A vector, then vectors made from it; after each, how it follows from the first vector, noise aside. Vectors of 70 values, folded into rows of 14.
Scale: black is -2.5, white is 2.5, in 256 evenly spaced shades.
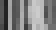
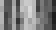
wrapped around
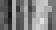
wrapped around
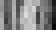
wrapped around
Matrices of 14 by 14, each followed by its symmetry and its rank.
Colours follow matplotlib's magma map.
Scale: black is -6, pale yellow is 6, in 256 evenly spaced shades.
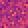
symmetric, full rank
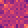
symmetric, rank three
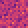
symmetric, full rank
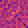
symmetric, full rank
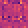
neither, rank three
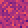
symmetric, full rank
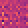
neither, rank three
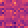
neither, rank three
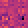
neither, rank three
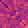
symmetric, full rank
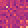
symmetric, rank three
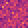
symmetric, full rank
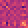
symmetric, rank three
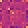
symmetric, rank three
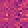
neither, rank three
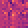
neither, rank three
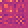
symmetric, rank three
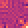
symmetric, rank three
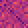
symmetric, full rank
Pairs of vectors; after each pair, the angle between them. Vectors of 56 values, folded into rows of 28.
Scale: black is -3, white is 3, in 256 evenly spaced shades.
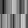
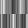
nearly opposite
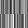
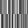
orthogonal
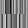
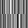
nearly opposite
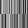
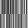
nearly opposite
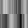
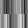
nearly opposite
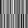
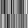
orthogonal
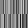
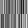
nearly opposite
